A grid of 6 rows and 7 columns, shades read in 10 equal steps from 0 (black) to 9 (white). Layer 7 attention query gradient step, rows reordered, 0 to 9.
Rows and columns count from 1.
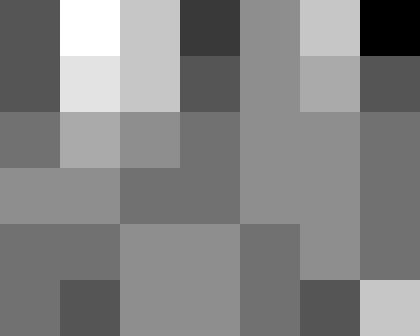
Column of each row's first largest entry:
2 2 2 1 3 7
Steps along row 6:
down up same down down up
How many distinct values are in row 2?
5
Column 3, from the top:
7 7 5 4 5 5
